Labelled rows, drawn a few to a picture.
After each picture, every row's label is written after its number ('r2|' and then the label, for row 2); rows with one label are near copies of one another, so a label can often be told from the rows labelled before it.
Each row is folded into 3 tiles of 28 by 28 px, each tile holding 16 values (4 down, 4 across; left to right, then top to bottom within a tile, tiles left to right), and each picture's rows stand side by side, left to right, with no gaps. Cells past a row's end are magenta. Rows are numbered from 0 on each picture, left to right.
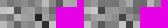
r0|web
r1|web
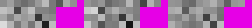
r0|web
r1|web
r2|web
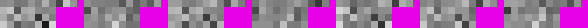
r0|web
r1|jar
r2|web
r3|jar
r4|web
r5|web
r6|jar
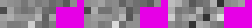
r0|jar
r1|jar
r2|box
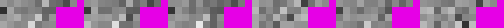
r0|jar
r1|jar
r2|jar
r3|box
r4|jar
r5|web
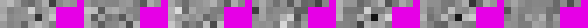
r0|box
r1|web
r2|web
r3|jar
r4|box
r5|box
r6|jar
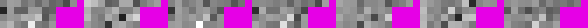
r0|jar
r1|box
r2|jar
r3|jar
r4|box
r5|box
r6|jar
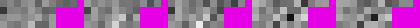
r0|jar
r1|jar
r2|jar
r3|box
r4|box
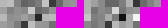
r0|box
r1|box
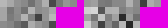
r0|box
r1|web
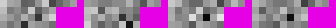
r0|box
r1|web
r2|box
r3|box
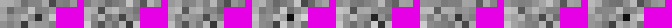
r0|box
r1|web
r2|web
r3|box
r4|web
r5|web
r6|web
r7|box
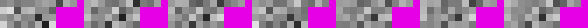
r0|web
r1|box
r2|box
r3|web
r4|box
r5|box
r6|box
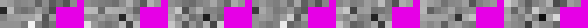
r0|jar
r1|web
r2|web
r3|jar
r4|web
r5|box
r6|box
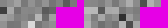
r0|jar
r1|web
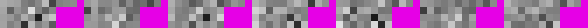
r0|box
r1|jar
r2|box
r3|web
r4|web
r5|jar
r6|web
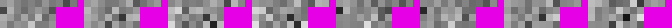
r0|jar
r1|box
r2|web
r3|web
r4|jar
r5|jar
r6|box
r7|box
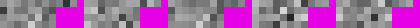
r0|jar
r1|web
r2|jar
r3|box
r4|box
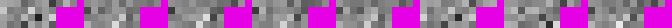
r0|box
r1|jar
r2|jar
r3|jar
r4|jar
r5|box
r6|web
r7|jar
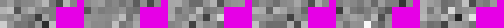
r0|web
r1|jar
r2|box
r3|web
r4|jar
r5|box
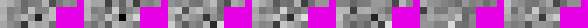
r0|box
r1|box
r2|web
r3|box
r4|web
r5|jar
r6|box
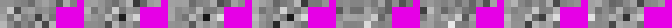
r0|web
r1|box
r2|box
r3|box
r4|jar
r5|jar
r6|box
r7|box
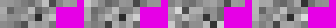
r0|box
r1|box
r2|web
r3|box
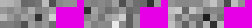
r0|box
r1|jar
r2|web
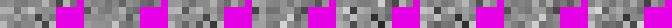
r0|web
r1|jar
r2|web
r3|jar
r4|web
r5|web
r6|jar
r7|web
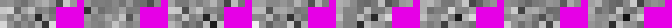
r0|web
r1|jar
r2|web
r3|web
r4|box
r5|box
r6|web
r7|box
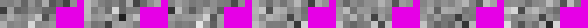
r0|jar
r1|box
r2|jar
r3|web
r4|web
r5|web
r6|web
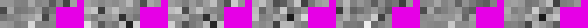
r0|jar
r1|web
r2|web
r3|box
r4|jar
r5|jar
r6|box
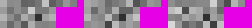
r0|box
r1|box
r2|web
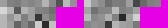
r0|web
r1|box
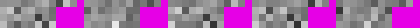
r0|web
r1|jar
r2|web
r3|web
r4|jar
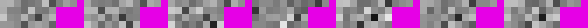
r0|box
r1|web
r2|web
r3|jar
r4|box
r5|box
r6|box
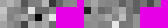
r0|box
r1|jar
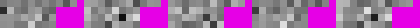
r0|jar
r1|box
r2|web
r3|jar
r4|box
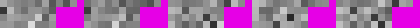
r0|jar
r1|jar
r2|web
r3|box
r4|web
